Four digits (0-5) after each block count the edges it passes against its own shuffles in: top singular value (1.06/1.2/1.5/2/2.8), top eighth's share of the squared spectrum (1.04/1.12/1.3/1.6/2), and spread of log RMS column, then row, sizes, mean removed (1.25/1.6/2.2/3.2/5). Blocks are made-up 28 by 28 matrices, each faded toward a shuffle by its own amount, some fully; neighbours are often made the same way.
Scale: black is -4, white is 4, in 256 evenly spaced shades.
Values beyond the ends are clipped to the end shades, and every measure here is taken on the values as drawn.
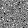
0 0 0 0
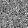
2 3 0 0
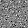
0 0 0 0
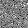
1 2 0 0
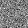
2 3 0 0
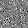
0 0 0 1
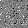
0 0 0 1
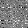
3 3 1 2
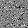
1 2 0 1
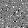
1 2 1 0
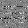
2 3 0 2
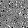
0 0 0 0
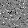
0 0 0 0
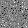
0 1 0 0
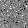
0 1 0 0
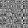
4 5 2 2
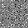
3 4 1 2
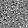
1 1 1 0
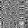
4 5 2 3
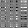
4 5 3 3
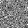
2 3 0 0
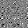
3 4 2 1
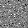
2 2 0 1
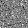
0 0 0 0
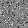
2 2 0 0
